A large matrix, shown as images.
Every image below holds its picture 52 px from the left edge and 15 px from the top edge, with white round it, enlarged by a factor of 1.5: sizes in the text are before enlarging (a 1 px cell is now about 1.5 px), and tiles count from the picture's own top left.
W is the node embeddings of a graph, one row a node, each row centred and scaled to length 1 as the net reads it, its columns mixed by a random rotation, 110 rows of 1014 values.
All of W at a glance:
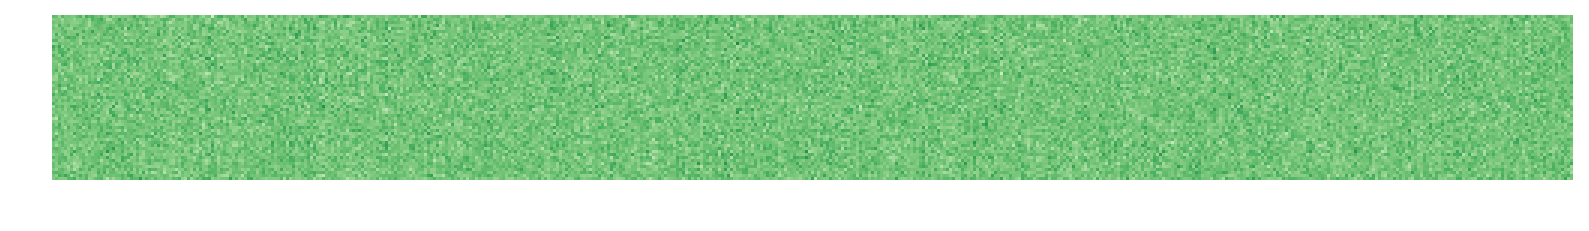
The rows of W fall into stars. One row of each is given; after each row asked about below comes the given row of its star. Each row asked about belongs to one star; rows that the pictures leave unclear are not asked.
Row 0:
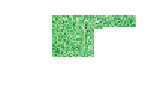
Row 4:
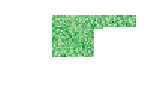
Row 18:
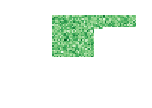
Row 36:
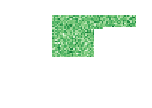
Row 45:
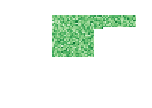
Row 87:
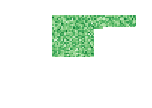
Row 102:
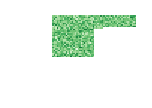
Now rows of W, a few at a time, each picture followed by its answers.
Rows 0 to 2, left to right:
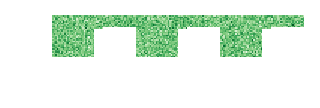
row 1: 36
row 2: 18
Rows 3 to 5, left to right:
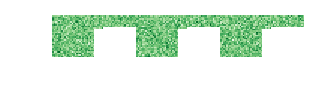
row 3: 45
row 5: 45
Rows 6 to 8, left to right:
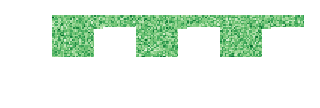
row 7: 102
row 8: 4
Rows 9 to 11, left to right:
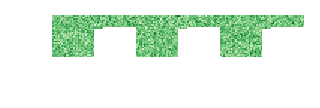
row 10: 45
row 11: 18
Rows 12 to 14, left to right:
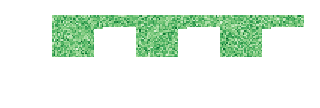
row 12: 87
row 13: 36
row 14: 45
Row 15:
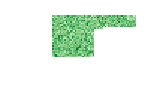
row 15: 0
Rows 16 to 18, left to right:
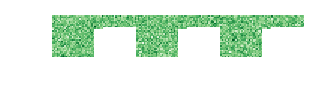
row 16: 4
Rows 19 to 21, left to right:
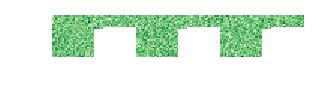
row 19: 0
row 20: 45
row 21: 4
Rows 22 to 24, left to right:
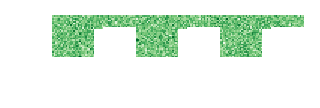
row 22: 36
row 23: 102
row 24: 36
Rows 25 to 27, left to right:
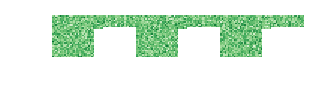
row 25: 102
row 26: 4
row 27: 102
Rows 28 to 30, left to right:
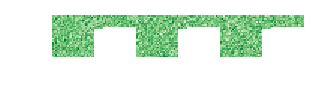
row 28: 0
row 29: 36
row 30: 4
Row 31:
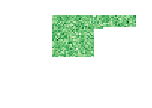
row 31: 87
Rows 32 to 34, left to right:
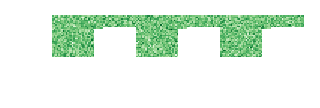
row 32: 4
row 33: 102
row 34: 4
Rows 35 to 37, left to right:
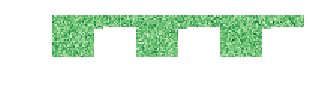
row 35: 0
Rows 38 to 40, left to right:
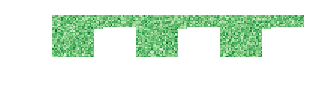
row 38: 45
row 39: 102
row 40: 102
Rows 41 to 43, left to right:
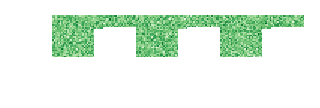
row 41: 87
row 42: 102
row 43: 87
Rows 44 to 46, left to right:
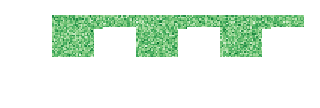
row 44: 87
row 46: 36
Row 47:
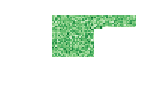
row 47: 0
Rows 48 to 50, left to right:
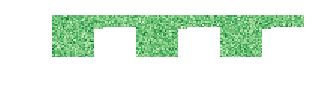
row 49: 45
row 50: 36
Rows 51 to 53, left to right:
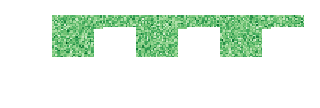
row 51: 102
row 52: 0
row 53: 18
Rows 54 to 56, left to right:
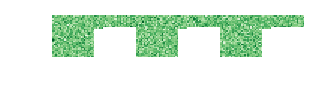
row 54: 45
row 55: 87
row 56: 36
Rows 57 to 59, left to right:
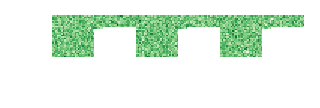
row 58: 4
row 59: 18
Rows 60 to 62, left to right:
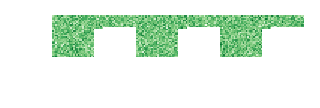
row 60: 36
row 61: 36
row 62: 0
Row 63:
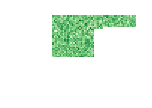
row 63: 0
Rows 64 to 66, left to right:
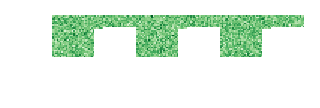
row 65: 0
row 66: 36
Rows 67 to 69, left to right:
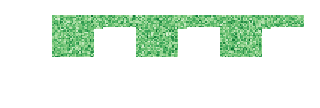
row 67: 102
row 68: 102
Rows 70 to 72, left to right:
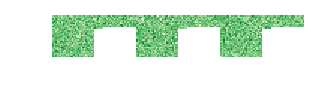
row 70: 0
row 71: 102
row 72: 0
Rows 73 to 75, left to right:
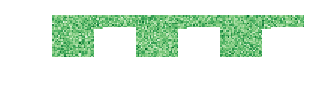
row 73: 87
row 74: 87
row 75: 4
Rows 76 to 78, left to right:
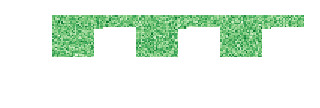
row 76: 87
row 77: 0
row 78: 102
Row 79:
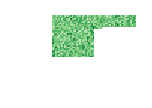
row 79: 4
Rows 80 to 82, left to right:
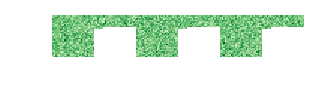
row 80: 18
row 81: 36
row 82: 0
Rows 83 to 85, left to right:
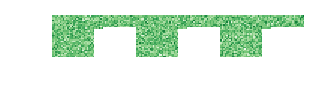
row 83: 45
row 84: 102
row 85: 87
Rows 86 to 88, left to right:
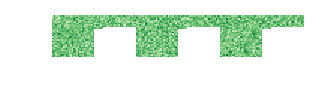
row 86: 102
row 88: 36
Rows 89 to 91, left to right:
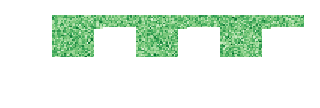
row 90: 4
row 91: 87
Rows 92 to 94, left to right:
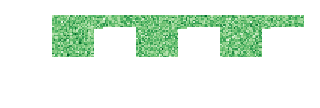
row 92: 18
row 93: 0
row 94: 4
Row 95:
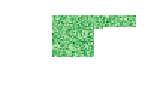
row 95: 102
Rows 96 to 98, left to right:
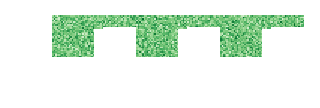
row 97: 36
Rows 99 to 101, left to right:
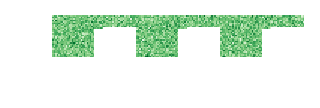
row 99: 102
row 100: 4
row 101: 18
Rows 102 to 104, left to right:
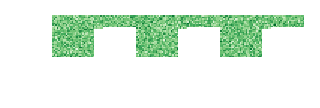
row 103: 18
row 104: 4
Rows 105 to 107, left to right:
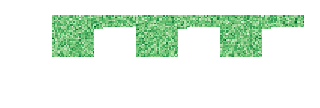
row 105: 36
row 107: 4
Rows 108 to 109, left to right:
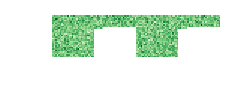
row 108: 0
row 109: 45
